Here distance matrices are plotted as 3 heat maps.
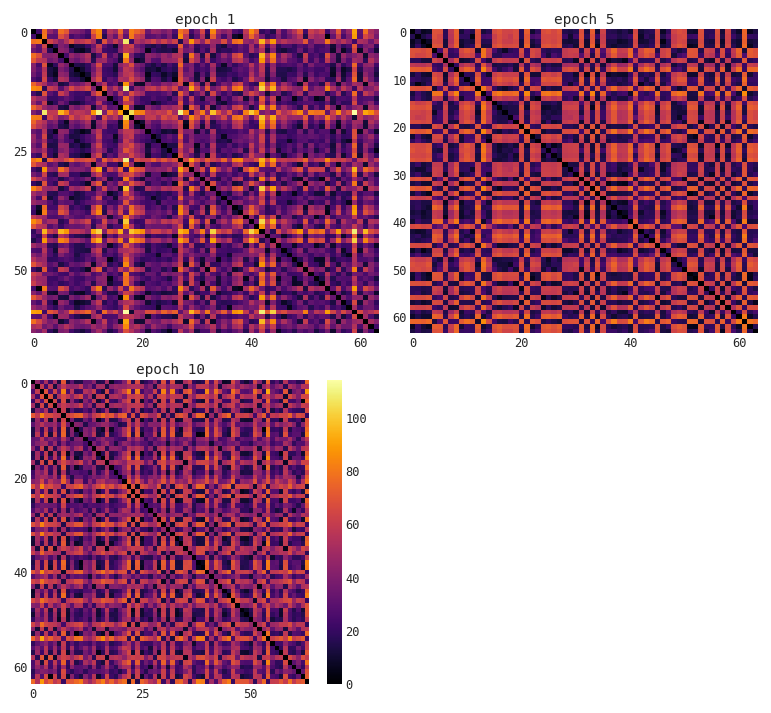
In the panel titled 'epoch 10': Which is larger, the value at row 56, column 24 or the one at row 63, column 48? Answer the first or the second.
the second
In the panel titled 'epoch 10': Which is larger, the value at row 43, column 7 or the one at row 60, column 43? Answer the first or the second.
the first
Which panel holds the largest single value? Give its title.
epoch 1
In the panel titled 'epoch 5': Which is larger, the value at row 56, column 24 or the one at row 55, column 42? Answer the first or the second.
the second
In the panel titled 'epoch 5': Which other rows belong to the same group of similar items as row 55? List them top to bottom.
0, 1, 2, 3, 6, 9, 10, 11, 13, 14, 20, 22, 23, 28, 29, 30, 32, 34, 36, 37, 38, 39, 40, 42, 43, 44, 46, 47, 51, 52, 54, 57, 59, 60, 62, 63
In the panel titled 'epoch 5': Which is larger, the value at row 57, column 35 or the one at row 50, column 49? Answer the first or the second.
the first
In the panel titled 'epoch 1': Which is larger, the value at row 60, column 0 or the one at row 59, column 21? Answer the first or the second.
the second
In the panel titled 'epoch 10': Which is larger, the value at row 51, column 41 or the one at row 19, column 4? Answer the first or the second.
the first
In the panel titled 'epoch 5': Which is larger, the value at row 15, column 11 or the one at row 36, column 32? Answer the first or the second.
the first
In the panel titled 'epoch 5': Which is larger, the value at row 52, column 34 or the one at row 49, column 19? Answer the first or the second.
the second
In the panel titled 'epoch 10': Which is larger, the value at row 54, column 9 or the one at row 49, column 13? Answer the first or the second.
the first
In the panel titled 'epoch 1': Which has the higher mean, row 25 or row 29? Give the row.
29
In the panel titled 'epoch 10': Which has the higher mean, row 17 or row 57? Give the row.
17
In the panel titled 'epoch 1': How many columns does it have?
64
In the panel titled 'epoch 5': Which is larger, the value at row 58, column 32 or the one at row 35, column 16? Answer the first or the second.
the first
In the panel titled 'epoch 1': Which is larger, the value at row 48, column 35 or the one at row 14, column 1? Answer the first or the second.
the second
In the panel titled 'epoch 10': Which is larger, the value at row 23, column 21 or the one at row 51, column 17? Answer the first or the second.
the second
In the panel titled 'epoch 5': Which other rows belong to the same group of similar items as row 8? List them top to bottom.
4, 5, 7, 12, 15, 16, 17, 18, 19, 21, 24, 25, 26, 27, 31, 33, 35, 41, 45, 48, 49, 50, 53, 56, 58, 61
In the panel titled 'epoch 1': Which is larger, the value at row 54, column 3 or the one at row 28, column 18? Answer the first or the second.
the second
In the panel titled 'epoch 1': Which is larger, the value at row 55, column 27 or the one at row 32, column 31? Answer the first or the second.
the first
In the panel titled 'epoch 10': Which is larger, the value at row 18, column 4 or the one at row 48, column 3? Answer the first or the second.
the second
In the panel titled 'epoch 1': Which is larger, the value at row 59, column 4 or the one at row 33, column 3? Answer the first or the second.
the first
